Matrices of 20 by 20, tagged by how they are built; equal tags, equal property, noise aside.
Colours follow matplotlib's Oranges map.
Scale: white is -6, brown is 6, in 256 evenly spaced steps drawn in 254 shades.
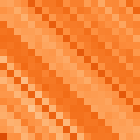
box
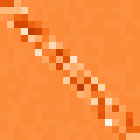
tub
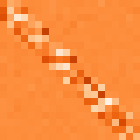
tub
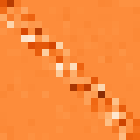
tub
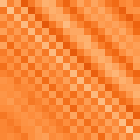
box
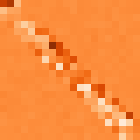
tub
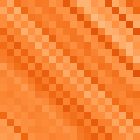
box
